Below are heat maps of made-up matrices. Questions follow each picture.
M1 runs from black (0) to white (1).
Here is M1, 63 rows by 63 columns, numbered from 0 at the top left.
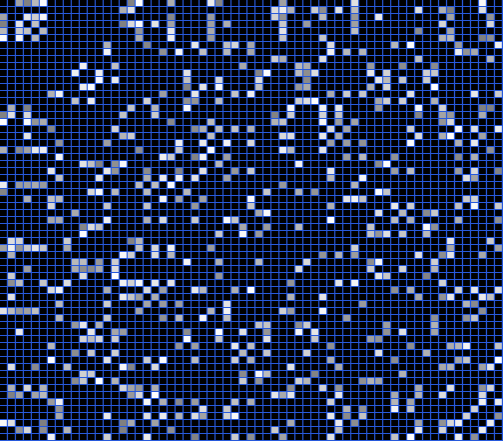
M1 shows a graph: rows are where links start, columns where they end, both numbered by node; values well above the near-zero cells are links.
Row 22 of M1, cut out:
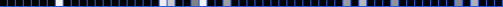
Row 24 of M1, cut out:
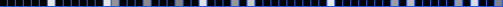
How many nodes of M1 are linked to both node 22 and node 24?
4
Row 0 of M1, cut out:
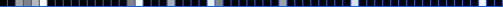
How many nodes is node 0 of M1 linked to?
12
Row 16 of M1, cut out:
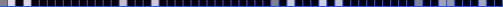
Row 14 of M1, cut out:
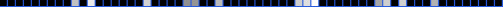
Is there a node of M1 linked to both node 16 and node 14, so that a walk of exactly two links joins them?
no
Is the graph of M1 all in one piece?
yes
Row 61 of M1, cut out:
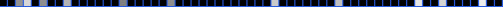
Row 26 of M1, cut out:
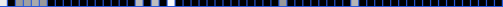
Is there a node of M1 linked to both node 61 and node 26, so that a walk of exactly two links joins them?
yes
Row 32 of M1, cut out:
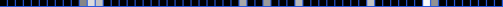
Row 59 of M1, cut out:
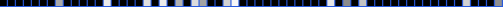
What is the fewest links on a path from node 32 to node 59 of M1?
3
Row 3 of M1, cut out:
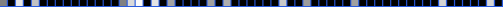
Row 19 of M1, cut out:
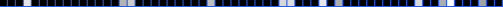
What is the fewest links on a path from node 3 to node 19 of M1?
1
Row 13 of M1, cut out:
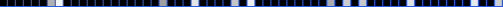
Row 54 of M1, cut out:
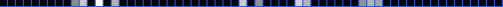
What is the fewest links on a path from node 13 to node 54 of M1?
2
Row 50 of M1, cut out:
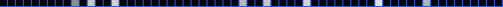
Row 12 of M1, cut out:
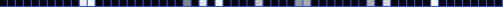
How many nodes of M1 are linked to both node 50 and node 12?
2
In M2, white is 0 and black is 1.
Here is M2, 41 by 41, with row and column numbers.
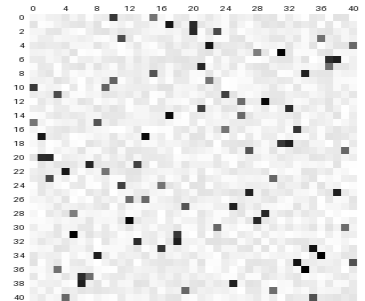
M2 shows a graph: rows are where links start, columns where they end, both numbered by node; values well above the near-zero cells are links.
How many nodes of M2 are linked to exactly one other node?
0
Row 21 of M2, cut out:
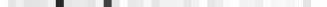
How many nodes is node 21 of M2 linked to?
2
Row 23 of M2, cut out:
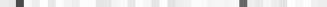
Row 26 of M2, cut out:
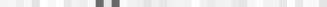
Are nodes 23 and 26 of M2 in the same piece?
yes
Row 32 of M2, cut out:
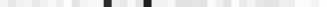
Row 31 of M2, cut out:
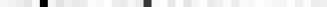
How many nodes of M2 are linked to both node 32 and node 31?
1
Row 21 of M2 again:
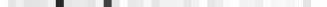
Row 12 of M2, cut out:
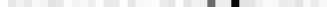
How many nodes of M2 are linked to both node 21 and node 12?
0
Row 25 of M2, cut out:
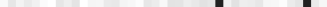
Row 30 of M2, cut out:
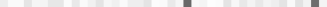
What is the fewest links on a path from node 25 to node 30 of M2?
4
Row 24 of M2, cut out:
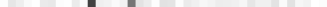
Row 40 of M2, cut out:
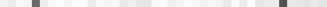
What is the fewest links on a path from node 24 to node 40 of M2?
4
